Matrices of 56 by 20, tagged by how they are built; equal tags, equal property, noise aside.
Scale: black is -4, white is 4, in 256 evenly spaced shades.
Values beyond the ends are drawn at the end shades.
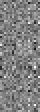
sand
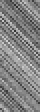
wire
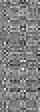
sand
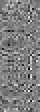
sand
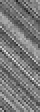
wire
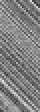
wire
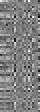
sand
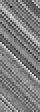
wire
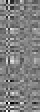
sand
